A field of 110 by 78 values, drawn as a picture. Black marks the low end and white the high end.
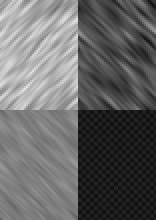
It is made of 2 by 2 panels. Panel 1,1: high, slanting up to the right. Panel 1,2: low, slanting down to the right. Panel 2,1: middling, slanting down to the right, faint in contrast. Panel 2,2: very low, checkered, faint in contrast.
